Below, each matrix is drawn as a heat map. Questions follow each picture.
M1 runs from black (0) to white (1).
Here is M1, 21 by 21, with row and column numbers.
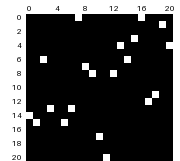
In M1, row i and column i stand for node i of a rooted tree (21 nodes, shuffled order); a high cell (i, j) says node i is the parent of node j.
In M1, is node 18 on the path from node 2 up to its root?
no
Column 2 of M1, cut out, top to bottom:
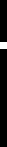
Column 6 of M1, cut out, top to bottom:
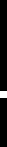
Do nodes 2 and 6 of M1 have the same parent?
no
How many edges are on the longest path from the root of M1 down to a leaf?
9
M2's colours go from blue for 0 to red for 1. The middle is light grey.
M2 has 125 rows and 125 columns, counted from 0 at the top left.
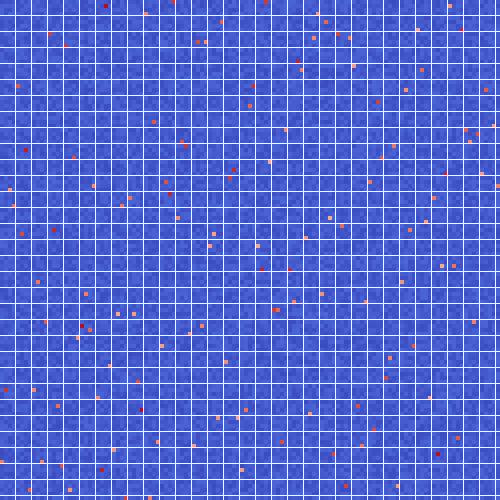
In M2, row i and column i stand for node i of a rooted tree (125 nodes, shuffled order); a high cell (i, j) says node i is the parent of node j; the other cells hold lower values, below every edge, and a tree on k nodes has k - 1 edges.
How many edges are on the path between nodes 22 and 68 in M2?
5
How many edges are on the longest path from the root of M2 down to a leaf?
11
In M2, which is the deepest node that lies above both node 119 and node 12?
7
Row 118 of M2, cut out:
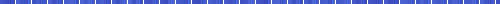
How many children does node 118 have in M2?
0
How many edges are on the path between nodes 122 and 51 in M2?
4
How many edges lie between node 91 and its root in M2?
3
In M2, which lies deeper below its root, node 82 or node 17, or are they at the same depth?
node 82
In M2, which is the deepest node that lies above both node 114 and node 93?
7
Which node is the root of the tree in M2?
122
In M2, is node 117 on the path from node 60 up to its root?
yes
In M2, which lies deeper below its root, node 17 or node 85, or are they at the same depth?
node 85
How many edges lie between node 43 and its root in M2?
4
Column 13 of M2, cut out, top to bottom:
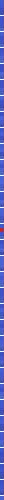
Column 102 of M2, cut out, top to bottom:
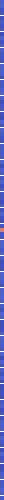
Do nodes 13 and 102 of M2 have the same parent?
yes
